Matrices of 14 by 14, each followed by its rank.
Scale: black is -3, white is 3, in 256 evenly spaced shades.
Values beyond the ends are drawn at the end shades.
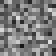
full rank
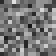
full rank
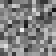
full rank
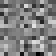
three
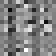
three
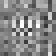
three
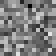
full rank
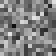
full rank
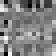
three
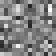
three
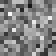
full rank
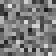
full rank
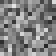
full rank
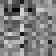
three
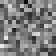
full rank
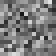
full rank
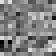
three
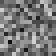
full rank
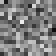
full rank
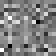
three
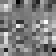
three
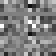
three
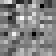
three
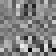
three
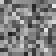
full rank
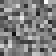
full rank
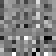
three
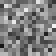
full rank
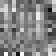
three
